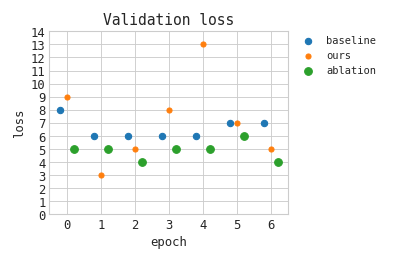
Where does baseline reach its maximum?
0
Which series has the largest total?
ours
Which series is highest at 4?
ours
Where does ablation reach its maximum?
5
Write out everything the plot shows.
Title: Validation loss
x-axis: epoch, ticks 0 1 2 3 4 5 6
y-axis: loss, ticks 0 1 2 3 4 5 6 7 8 9 10 11 12 13 14
Legend: baseline, ours, ablation
Values:
baseline: 8 6 6 6 6 7 7
ours: 9 3 5 8 13 7 5
ablation: 5 5 4 5 5 6 4
